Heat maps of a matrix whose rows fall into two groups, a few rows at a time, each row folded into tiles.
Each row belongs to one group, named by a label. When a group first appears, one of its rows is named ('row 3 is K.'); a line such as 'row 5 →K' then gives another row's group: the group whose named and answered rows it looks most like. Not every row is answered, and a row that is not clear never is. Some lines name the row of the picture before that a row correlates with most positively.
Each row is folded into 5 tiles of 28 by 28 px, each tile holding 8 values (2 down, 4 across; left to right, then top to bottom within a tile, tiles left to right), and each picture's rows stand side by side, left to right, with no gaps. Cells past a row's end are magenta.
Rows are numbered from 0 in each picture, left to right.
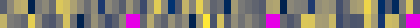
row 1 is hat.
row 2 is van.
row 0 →hat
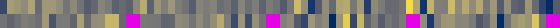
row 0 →hat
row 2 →hat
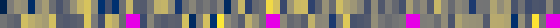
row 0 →van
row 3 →van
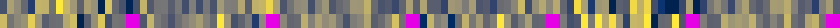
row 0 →hat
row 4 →van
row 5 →van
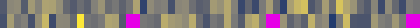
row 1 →van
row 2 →hat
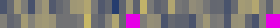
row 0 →van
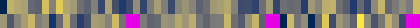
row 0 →hat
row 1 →van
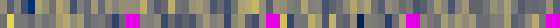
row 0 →hat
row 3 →van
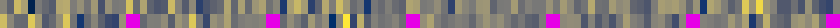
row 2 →hat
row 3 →hat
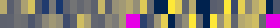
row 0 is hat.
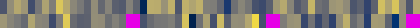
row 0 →hat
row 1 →hat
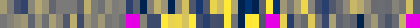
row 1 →van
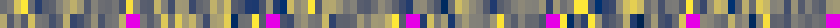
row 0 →hat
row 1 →van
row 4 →hat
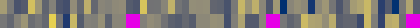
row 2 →van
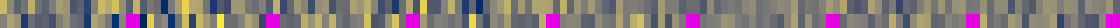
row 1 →hat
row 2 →van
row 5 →van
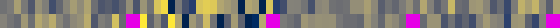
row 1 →hat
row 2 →van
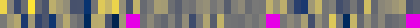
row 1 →hat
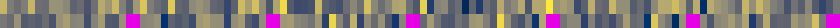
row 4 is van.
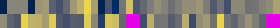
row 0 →van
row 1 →hat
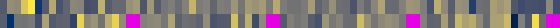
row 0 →hat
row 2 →hat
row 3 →van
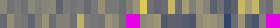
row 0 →hat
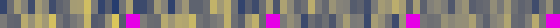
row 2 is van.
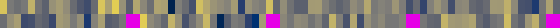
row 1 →hat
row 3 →van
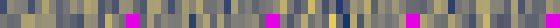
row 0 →van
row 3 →hat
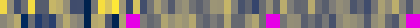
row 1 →van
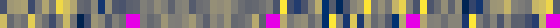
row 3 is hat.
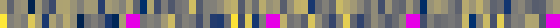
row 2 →hat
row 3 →hat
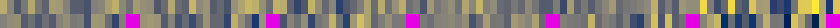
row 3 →hat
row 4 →van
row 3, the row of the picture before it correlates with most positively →3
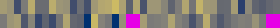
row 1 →hat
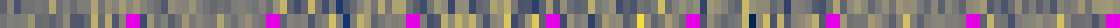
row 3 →van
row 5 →hat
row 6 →hat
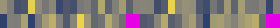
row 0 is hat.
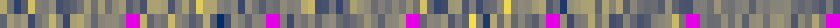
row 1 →hat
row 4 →hat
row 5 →van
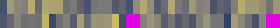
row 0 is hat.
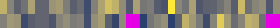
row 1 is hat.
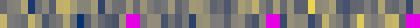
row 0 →hat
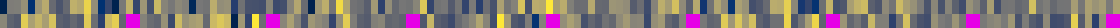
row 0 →van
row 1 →van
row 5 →van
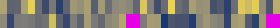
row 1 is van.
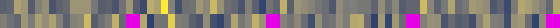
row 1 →hat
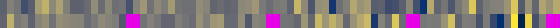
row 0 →hat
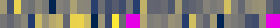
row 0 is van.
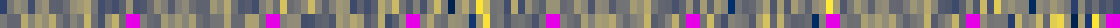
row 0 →van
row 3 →hat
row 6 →van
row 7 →van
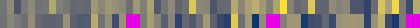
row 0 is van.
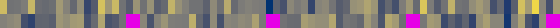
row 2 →van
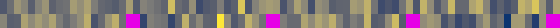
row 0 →van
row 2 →van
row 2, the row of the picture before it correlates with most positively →2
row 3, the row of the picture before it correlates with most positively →3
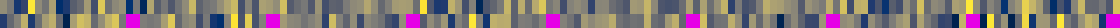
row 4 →van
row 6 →hat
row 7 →hat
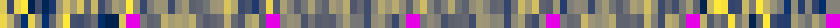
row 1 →van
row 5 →hat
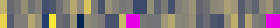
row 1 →van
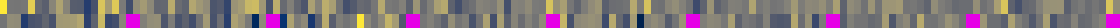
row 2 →hat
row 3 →hat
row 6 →hat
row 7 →hat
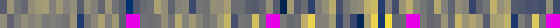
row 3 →van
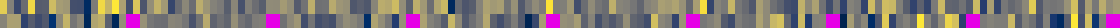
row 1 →hat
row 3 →hat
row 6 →hat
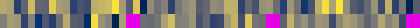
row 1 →van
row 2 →hat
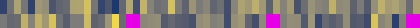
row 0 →van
